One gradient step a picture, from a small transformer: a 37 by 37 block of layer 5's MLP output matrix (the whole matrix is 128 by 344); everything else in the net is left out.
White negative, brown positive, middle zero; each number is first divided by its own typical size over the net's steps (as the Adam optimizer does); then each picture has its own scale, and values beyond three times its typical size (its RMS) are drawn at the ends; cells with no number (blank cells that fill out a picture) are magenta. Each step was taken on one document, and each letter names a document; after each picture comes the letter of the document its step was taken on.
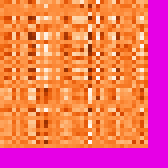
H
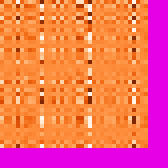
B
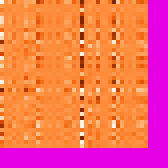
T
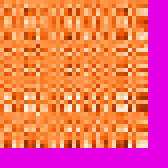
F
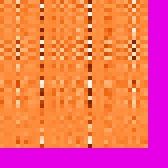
B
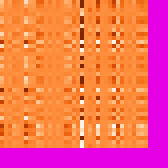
T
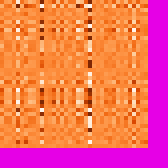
B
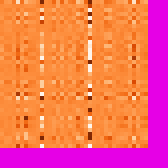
B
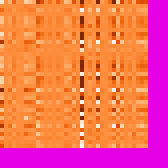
T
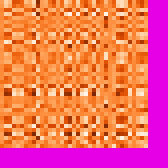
F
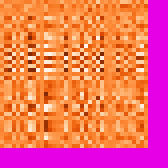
H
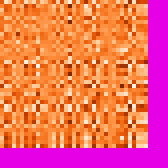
F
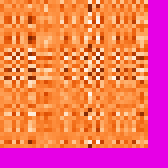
H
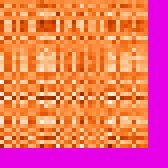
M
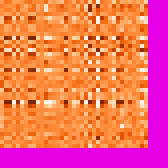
H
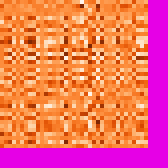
H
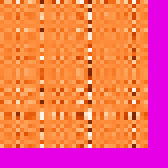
B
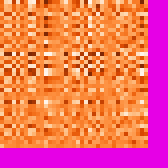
H
